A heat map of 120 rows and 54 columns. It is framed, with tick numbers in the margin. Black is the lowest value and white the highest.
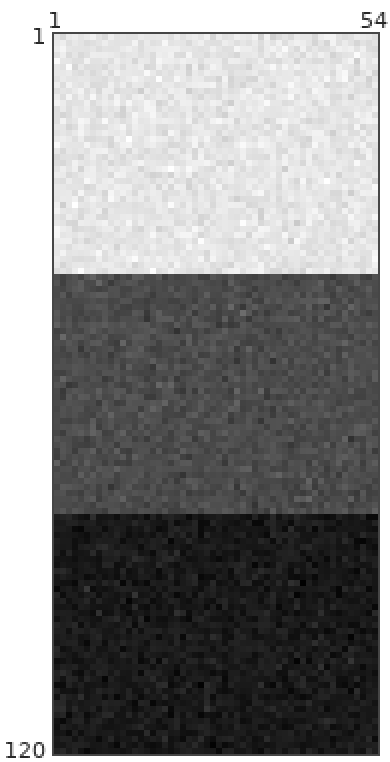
It is made of 3 by 1 panels. Panel 1,1: very high, fine-grained, faint in contrast. Panel 2,1: low, fine-grained, faint in contrast. Panel 3,1: very low, fine-grained, faint in contrast.
